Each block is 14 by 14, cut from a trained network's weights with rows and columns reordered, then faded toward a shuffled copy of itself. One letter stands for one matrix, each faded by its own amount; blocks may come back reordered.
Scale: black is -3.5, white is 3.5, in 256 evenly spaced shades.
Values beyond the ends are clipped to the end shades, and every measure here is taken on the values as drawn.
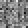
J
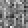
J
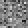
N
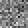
N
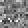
J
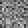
N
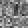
N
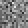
N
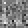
J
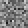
N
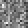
J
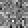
J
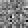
N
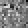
J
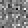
J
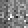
J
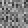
N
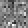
N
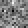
N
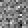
N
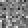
J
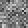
N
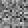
N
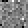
J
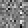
N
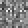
J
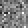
J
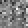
J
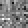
J
